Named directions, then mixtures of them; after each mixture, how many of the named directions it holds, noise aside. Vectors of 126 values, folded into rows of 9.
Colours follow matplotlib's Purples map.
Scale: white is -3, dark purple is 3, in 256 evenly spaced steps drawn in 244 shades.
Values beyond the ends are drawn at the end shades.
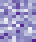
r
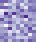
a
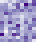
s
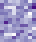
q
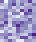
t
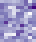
one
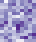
one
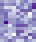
two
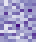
three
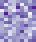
three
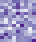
one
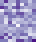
three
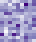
one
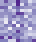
two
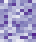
one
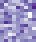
two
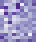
three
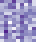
two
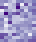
three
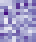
two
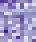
one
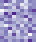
one
